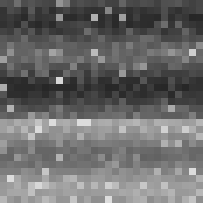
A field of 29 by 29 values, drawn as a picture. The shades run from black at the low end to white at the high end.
Seam: horizontal, 60% of the way down, the bottom part higher. Stripes: horizontal, repeating 3 times. Average level on the scale: 40%.
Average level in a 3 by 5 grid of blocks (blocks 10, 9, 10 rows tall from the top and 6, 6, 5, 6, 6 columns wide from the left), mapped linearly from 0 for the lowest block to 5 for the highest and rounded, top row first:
0 0 0 0 0 | 1 1 1 1 1 | 5 5 5 5 5
